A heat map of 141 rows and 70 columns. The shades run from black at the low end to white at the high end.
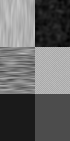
The table splits into 3 rows of 2 panels. Panel 1,1: high, streaked downward, faint in contrast. Panel 1,2: very low, blotchy, faint in contrast. Panel 2,1: middling, streaked across. Panel 2,2: high, checkered, faint in contrast. Panel 3,1: very low, flat. Panel 3,2: low, flat.
